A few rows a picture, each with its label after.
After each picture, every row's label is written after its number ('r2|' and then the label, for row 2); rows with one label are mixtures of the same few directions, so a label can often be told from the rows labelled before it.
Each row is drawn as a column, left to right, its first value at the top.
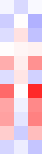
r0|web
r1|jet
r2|web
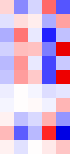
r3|jet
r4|jet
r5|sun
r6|jet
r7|sun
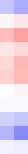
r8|jet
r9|jet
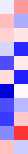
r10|web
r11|sun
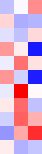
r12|sun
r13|web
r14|sun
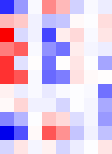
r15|jet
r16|sun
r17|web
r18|jet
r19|sun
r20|jet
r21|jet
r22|web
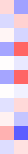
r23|sun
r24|sun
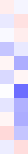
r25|sun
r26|web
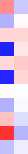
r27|sun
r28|jet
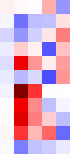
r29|jet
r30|web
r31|web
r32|sun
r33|jet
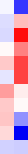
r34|web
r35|jet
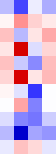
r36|jet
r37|sun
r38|web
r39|jet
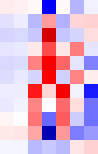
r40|jet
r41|jet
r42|web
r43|jet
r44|web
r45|sun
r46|web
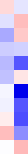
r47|jet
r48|web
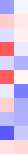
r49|sun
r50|web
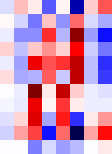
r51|sun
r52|jet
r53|web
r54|jet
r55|web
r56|jet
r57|jet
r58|jet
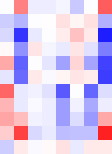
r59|web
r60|jet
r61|sun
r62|web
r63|web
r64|jet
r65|web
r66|jet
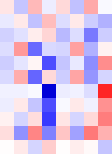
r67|jet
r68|sun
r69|sun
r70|web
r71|jet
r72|sun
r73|jet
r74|web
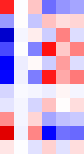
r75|jet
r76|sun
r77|sun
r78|sun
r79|jet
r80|sun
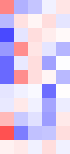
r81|jet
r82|sun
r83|jet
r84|web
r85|sun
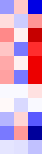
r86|jet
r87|sun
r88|jet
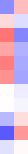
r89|jet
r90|jet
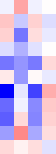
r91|web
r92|jet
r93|web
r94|web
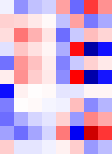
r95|web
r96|jet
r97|jet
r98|jet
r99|jet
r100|sun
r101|sun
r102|sun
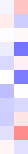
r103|web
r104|sun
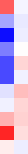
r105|jet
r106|web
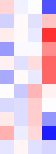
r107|sun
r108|web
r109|web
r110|jet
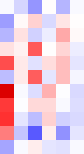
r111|web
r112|jet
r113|sun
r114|web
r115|jet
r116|web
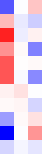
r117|jet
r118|web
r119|sun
